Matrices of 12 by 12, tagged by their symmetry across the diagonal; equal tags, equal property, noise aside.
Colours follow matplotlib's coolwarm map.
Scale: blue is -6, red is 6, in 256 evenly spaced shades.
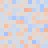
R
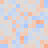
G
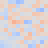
R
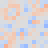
G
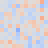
R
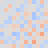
G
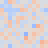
G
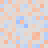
G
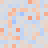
G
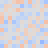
G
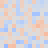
R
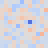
R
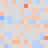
R
